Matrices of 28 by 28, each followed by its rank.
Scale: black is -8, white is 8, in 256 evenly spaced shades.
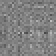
five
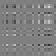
one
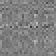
five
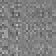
five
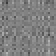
three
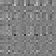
three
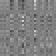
two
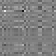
two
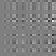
one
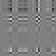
one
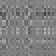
two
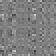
three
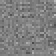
five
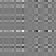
one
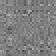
five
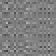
two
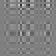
one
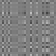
one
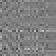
three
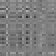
two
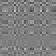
two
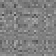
five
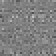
five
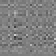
three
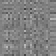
three
